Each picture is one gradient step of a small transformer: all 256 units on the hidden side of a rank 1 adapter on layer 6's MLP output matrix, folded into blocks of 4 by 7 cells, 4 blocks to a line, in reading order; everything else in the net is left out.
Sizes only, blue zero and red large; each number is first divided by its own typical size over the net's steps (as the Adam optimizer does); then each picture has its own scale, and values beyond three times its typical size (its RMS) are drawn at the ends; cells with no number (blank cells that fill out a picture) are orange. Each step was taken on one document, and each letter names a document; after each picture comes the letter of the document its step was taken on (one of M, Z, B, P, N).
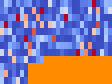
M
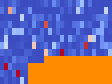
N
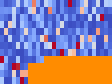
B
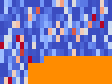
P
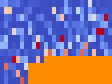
N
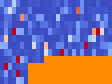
N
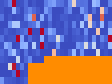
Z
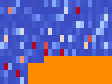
N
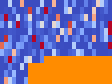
P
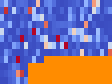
B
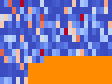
P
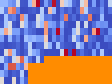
M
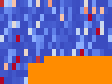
Z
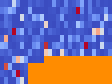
N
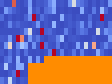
Z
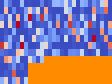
P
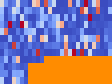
B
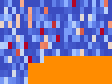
P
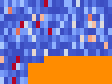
B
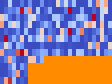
P
